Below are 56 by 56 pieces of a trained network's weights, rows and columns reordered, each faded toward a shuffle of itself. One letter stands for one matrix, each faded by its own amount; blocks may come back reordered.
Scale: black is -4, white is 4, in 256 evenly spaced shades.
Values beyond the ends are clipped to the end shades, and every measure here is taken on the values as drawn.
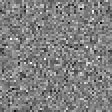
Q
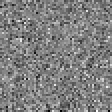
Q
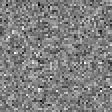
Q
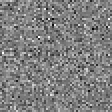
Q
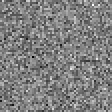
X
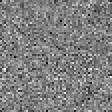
Q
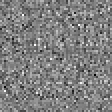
Q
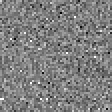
X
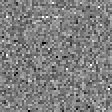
X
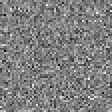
Q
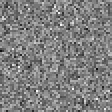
X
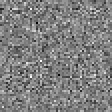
Q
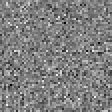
Q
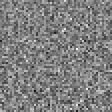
X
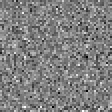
Q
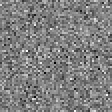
Q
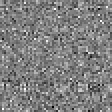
Q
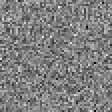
X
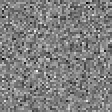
Q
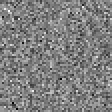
X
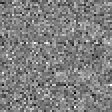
Q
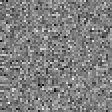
Q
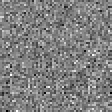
Q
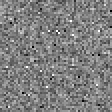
X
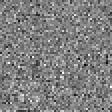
Q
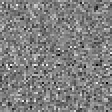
Q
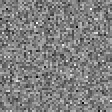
X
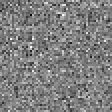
Q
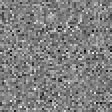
Q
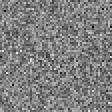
X
